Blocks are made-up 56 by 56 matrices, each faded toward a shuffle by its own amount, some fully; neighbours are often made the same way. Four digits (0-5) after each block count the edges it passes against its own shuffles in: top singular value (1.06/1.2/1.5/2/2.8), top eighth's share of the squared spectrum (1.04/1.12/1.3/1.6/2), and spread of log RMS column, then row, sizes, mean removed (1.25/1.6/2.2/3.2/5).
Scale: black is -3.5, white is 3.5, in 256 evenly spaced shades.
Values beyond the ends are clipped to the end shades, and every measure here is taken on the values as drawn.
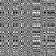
5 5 4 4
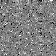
3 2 1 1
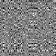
4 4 2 2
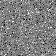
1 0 0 0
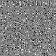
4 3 1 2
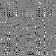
4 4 2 2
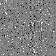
3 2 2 0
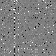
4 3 1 0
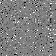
3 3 1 0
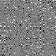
4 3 2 2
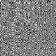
4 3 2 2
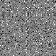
3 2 1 1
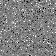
0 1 0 0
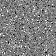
2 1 0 0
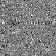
3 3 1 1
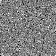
0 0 0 0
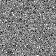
0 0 0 0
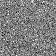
0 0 0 0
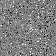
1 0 1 0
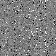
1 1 1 0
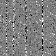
3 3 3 0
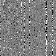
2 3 3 0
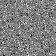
0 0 0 0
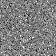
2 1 0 0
